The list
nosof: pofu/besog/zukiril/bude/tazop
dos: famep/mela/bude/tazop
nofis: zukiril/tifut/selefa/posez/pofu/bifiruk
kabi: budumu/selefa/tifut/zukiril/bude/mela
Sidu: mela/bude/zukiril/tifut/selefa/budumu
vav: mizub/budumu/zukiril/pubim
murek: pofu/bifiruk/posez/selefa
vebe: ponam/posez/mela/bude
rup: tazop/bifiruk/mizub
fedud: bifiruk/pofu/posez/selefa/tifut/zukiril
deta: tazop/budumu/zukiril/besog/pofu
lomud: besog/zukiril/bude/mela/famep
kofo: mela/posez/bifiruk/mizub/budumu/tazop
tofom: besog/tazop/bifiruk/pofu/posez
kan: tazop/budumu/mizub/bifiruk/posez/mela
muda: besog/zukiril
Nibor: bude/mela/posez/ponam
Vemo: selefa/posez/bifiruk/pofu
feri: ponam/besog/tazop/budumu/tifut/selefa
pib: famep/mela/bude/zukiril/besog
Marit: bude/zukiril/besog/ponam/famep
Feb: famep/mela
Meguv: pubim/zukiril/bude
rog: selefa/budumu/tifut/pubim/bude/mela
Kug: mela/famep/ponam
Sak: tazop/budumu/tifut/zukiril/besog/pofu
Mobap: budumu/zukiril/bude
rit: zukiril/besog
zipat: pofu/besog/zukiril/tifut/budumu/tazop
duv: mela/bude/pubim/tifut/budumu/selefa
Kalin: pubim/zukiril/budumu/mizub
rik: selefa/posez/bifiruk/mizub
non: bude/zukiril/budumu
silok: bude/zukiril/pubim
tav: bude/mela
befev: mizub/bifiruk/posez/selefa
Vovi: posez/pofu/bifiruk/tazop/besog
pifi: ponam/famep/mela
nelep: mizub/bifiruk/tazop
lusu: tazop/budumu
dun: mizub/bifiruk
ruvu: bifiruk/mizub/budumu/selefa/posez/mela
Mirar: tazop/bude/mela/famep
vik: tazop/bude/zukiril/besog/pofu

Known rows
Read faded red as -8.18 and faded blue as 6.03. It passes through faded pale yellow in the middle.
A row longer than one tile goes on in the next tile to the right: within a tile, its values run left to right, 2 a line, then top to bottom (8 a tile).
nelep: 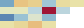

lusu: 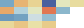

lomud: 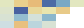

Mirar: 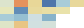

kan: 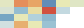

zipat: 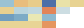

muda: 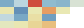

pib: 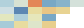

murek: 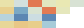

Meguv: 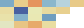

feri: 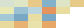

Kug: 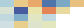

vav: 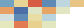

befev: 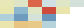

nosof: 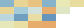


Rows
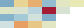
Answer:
rup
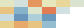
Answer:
Vemo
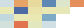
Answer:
rog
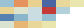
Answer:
kofo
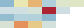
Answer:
dun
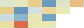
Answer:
duv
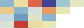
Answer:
Kalin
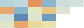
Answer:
deta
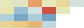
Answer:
nofis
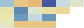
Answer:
Mobap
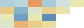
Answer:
vik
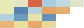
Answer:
fedud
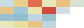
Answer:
tofom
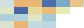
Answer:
pifi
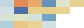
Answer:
vebe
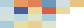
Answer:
Nibor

